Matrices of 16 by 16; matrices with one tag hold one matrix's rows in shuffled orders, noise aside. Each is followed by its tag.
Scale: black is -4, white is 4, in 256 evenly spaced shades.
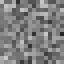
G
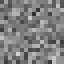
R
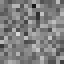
R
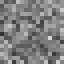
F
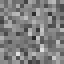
R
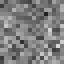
F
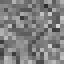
F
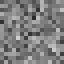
R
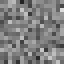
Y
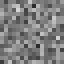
R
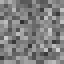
F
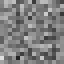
G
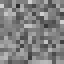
G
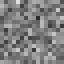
R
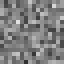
R
